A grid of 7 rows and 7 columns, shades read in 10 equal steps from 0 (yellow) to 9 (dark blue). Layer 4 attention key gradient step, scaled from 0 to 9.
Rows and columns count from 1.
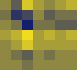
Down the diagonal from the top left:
4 8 9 3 3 4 4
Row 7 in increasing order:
4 4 4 4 4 4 5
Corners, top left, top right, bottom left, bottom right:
4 2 4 4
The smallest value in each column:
3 2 0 3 2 3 2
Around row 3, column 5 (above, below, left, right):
6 2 5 6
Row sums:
23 40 40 15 20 32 29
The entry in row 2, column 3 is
7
